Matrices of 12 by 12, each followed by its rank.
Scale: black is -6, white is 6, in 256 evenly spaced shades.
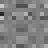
two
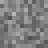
full rank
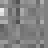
two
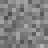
full rank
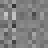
two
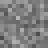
full rank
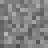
full rank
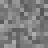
full rank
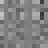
two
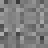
two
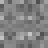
two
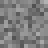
full rank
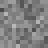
full rank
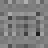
two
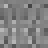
two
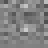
two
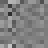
two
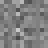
two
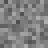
full rank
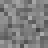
full rank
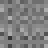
two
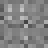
two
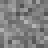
full rank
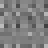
two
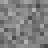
full rank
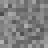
full rank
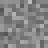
full rank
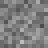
full rank
